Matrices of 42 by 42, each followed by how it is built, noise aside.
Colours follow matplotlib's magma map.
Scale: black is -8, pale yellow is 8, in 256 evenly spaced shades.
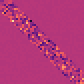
banded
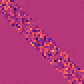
banded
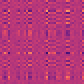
low rank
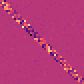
banded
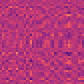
low rank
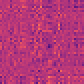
low rank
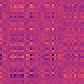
low rank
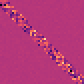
banded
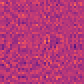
low rank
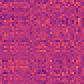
low rank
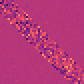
banded
